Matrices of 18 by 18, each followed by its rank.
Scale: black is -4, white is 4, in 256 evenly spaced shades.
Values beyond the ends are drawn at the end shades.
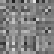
three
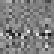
three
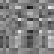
two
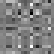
two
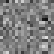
three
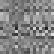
three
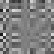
two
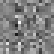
three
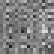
three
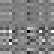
two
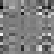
two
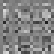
three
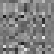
three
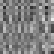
two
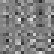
three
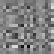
three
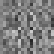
three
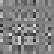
two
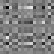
two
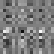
two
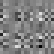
two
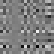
two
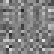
three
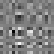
two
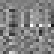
three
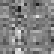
three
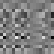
two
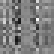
two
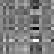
two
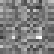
three
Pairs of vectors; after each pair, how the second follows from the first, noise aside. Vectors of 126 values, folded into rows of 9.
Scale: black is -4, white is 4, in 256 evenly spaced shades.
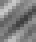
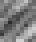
reversed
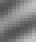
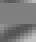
partly zeroed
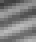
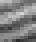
reversed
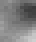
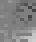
partly zeroed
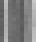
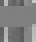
partly zeroed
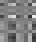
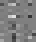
partly zeroed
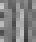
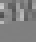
partly zeroed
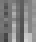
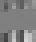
partly zeroed
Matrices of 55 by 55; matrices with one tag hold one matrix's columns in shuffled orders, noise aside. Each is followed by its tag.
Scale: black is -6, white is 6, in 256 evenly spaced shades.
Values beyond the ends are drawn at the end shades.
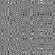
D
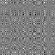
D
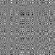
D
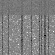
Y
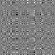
D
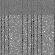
Y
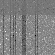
Y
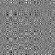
D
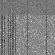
Y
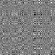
D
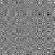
D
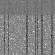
Y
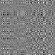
D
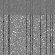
Y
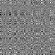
D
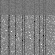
Y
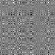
D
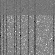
Y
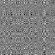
D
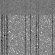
Y
